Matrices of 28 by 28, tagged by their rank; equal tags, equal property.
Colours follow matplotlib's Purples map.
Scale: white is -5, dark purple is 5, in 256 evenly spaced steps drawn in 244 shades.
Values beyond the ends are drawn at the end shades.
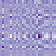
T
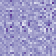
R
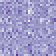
R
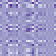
T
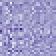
R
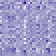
R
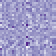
R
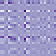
T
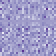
R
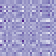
T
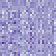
R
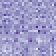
R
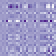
T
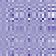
T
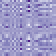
T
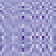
T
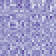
R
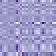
T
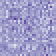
R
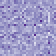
R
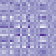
T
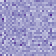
R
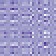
T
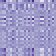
T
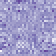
R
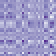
T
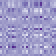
T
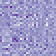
R
